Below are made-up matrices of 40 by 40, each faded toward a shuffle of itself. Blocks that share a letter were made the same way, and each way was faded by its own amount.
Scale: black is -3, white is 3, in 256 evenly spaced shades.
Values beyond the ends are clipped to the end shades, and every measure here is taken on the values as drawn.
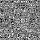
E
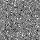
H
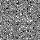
H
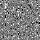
H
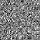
E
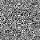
E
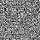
E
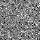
H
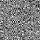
E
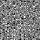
E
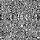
E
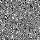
H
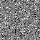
H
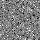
H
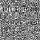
E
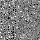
H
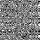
E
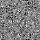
H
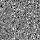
H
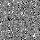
H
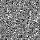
H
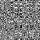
E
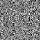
E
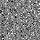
H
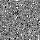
H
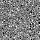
H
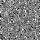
H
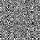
E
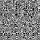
E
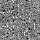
H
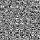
E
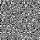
E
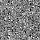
H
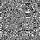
E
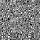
E
